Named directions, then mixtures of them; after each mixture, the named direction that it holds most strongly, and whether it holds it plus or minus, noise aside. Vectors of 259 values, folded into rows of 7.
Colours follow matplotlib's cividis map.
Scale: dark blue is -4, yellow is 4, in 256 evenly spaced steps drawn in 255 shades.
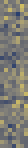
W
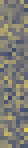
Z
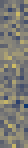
W, minus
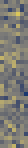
W, minus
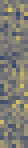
W, plus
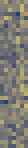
W, plus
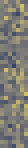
W, plus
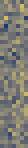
W, plus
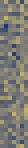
W, plus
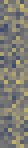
W, plus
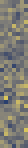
Z, plus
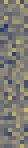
Z, minus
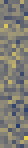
W, minus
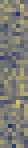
W, plus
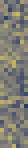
W, minus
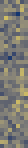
W, plus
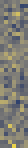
W, minus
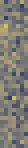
W, minus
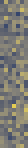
W, plus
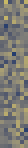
Z, minus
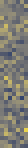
Z, plus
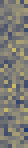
Z, minus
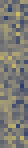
W, minus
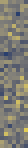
Z, plus
